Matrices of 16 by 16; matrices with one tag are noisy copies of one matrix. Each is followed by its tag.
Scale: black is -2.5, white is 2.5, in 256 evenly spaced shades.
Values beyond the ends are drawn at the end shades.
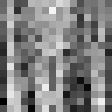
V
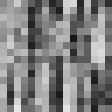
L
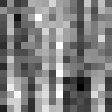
V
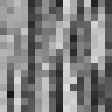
L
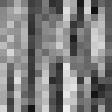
L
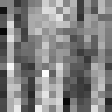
V
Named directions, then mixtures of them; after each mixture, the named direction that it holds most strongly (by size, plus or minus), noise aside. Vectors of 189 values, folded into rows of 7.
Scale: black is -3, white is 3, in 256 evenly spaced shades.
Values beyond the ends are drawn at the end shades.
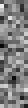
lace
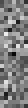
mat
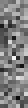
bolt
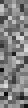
lace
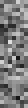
bolt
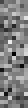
bolt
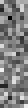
lace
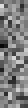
lace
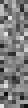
lace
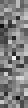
bolt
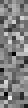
mat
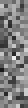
bolt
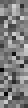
bolt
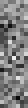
bolt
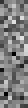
mat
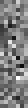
bolt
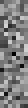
bolt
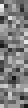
lace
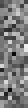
mat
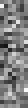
lace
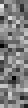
lace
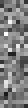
mat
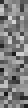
lace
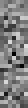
bolt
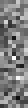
bolt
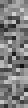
bolt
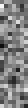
lace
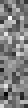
mat
